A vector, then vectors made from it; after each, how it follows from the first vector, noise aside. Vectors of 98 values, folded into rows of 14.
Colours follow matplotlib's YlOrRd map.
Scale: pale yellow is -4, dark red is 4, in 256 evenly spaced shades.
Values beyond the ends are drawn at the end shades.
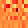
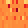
partly zeroed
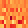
reversed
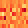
wrapped around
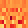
reversed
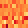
wrapped around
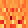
reversed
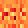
wrapped around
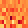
reversed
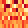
scaled up
